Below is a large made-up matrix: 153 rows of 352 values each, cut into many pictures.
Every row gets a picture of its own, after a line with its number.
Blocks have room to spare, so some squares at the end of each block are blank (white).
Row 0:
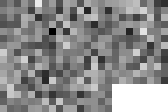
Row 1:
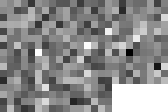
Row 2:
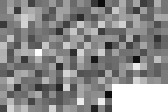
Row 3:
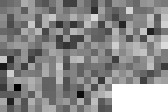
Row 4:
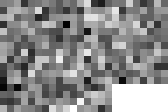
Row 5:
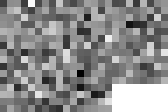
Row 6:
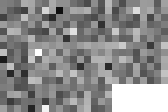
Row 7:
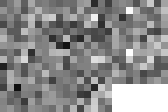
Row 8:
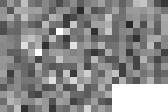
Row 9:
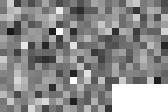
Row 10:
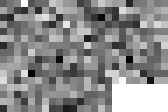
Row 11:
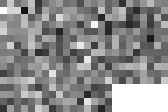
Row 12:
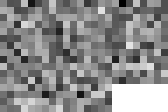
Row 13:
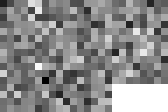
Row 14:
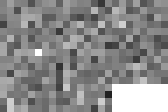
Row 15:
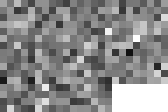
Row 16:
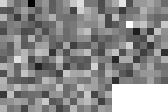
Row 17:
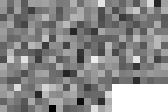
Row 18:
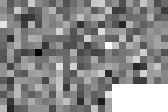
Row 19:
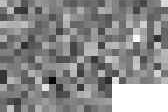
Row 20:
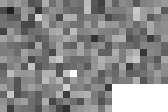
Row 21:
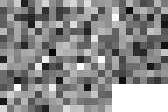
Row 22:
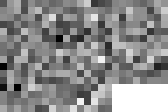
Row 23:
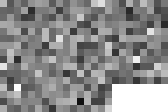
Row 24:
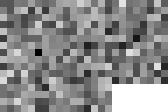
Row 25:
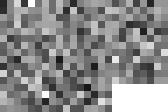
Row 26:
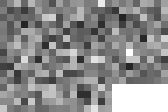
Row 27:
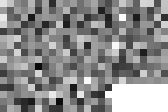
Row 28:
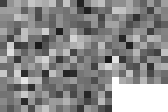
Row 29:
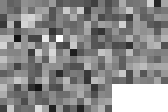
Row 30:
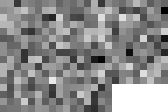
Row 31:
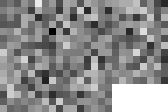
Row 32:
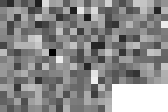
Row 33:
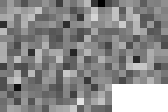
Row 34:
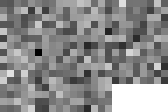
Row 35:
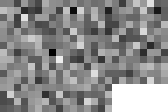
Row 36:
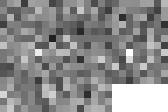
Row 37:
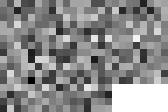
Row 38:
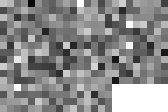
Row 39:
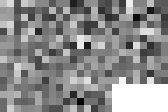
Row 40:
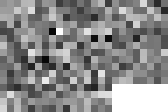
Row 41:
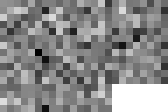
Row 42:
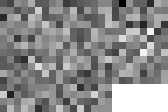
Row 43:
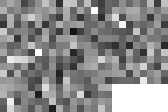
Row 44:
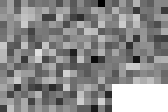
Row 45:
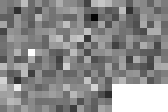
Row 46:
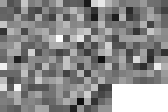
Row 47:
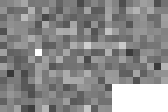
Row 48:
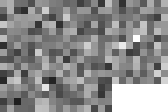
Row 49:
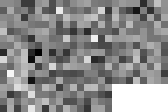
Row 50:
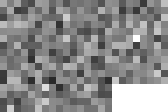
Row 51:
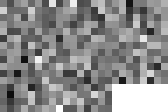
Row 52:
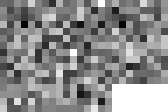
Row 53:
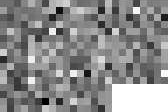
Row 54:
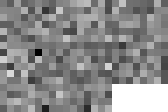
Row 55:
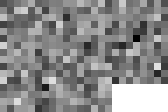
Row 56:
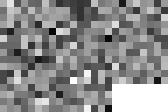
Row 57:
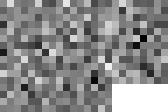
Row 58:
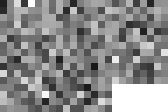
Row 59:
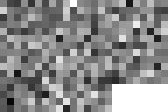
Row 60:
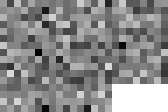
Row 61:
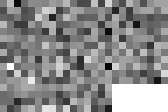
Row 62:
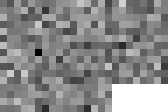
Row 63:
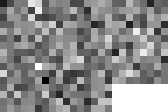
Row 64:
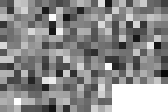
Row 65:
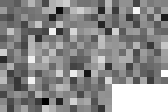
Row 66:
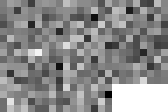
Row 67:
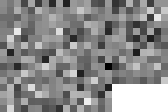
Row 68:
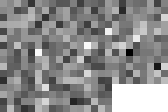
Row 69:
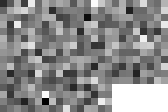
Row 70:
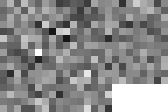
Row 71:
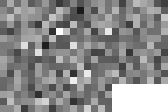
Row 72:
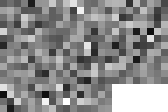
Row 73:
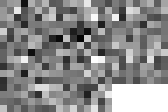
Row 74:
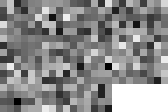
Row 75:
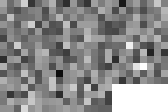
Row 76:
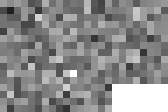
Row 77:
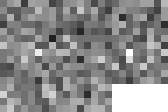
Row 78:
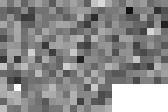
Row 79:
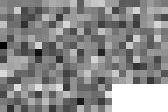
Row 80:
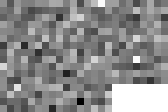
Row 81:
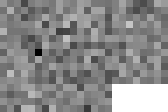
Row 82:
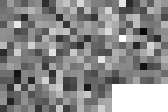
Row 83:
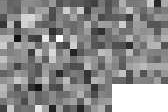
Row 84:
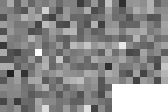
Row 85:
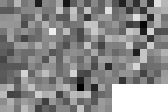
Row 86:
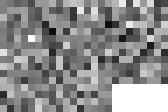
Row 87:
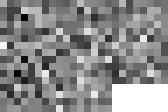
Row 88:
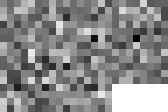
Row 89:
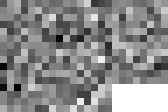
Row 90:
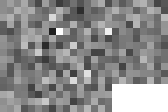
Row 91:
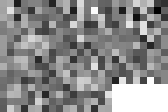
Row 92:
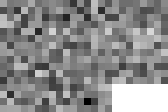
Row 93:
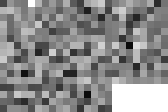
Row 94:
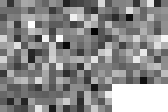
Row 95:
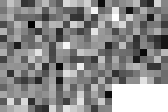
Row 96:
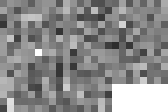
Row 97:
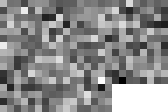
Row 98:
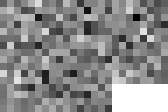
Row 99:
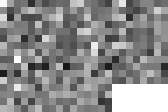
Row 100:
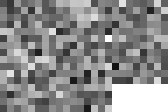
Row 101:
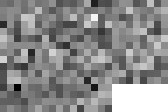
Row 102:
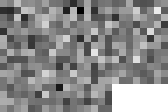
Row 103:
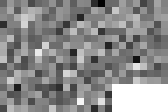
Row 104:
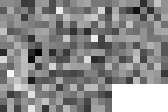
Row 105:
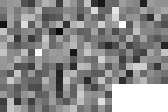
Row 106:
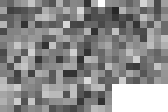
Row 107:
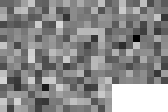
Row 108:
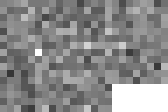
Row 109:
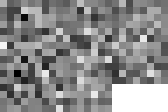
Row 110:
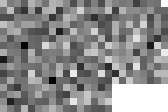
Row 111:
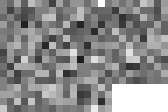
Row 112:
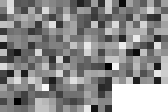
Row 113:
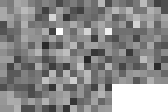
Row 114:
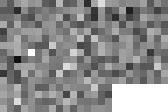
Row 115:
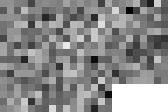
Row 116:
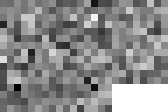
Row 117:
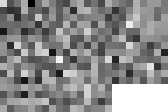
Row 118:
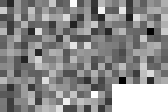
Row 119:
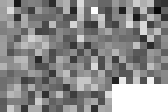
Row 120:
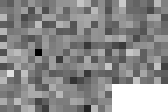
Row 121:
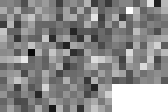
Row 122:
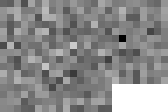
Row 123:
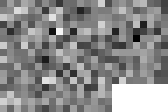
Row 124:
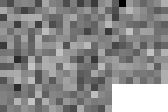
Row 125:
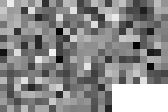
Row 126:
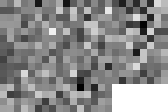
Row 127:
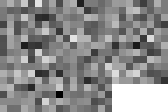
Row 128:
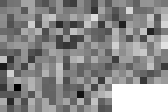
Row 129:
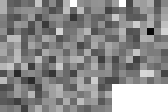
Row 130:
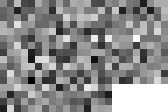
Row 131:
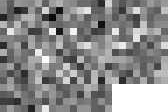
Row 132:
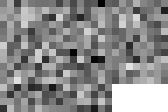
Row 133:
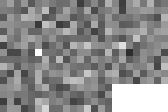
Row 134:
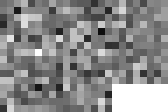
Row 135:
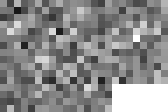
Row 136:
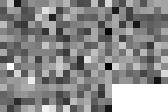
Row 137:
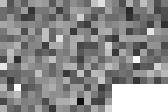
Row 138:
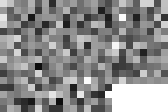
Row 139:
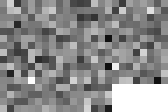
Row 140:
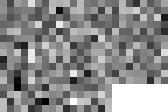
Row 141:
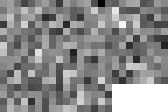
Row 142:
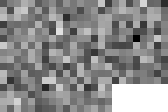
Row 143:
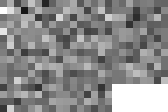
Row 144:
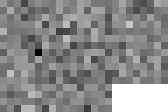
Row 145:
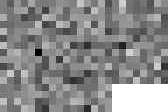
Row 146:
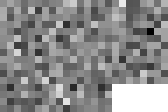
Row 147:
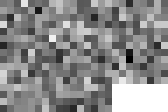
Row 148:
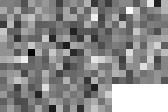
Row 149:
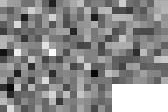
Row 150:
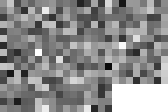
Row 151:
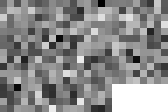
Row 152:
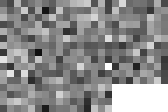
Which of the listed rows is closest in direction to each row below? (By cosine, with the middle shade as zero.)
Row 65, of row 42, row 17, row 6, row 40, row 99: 6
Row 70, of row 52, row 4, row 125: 4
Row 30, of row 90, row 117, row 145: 90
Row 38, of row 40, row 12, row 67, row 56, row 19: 12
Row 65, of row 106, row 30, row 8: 106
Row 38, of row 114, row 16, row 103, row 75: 16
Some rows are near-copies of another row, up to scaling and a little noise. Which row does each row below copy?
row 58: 25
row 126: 85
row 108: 47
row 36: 77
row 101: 116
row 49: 104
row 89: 22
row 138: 27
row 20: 76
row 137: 23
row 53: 65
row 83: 29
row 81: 144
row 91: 119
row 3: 128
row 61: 136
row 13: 63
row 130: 37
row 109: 87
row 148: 121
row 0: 31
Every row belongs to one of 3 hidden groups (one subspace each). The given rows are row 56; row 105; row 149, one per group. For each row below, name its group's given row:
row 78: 105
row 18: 105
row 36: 105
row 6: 56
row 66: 105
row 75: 149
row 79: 105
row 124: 149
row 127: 149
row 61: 56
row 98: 149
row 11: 149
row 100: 56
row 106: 105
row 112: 56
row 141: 105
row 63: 149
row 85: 149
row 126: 149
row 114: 105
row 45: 105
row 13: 149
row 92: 149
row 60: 56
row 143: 149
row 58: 149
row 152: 56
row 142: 56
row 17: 105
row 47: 56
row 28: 149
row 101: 105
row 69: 149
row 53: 56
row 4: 105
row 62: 56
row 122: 149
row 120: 56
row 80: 105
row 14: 105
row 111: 105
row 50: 56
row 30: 105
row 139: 56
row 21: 105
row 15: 56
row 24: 56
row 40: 56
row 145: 56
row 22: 105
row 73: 105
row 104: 56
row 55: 56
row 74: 56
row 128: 105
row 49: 56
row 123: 56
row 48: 56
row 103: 105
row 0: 149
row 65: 56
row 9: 56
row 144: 56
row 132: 105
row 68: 56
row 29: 105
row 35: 149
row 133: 56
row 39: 149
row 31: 149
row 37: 56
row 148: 105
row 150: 56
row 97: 105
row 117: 149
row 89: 105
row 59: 149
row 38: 149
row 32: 149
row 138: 149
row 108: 56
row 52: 105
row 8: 56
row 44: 105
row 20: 149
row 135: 56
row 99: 149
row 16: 149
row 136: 56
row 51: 149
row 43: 105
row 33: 105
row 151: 105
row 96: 105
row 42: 149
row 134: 105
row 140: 56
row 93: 149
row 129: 149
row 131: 56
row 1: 56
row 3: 105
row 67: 149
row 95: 105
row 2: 105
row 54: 56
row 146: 149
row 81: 56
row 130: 56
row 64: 56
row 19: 56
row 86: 149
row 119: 149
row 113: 56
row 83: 105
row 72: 149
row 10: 105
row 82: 149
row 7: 105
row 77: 105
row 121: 105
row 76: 149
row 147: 105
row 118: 149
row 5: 149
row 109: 149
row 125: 149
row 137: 105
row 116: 105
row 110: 56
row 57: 149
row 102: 149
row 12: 149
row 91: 149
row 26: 105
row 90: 56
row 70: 56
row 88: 56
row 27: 149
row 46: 105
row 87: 149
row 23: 105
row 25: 149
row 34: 56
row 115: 105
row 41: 56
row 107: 56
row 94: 105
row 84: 56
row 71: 56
